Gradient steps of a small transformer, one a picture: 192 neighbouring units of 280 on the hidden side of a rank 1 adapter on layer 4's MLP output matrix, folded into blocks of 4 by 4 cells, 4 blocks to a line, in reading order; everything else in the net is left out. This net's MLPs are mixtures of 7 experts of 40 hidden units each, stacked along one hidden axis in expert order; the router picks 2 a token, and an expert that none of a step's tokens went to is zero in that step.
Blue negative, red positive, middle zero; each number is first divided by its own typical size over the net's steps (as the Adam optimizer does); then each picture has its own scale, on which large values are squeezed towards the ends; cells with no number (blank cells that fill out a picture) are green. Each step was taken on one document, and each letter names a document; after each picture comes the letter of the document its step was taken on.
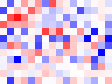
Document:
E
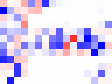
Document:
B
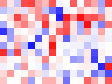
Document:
B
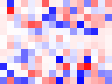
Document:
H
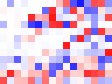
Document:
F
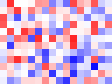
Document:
H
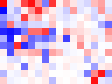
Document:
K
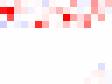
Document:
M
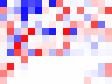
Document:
K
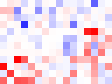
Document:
E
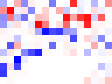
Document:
M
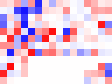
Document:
K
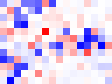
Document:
B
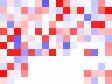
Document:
K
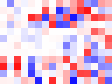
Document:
F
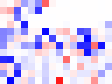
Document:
B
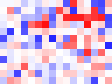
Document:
H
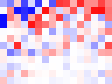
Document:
K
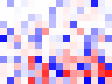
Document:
F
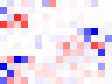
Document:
E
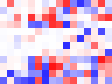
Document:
F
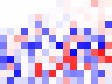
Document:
H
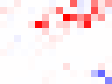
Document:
M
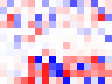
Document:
F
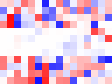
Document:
F
